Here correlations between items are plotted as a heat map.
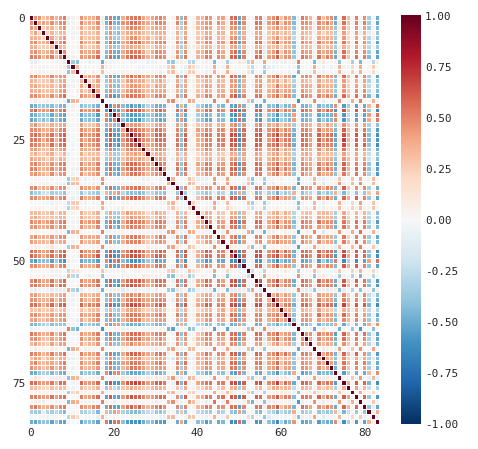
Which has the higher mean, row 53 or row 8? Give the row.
8
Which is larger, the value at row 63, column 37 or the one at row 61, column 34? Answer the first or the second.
the second
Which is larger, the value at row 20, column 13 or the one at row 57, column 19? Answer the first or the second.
the second
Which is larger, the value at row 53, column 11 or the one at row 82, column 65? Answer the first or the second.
the second
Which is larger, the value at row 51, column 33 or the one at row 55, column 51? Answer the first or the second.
the second
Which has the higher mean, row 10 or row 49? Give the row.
49
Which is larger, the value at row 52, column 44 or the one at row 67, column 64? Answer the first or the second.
the first
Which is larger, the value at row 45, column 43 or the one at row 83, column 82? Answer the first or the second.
the first
